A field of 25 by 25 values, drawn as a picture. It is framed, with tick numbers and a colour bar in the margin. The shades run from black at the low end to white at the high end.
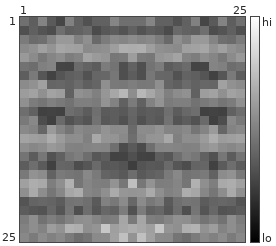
Mirror symmetry: left to right. Grain: streaks across. Stripes: horizontal, repeating 5 times.
